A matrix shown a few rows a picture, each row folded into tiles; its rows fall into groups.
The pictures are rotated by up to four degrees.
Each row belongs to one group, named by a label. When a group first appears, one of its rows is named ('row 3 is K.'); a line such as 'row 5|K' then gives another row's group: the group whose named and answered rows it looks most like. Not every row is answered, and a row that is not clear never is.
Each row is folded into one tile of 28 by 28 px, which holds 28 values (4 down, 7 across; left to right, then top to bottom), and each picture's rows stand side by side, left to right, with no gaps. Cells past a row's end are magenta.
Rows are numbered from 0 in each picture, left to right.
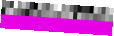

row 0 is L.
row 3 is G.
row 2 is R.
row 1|G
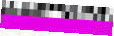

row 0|L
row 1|R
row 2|G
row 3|G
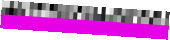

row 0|L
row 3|L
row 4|G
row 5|G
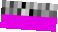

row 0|R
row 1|L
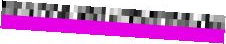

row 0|G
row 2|L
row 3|G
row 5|R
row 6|G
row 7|L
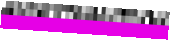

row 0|L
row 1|G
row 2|R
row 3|L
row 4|R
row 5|L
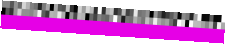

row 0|L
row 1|R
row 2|G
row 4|G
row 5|R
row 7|R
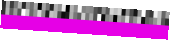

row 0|R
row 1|R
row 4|R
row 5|L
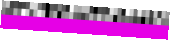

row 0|R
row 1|R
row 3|R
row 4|L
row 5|L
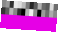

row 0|L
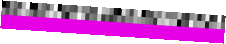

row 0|G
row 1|G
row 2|G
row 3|L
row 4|G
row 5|G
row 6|G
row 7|G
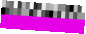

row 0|L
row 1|L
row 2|R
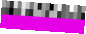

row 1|R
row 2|L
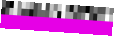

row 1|L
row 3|G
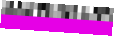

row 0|L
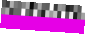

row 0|G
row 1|G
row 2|R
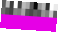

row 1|G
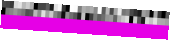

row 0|L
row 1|R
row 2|L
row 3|L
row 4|R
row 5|R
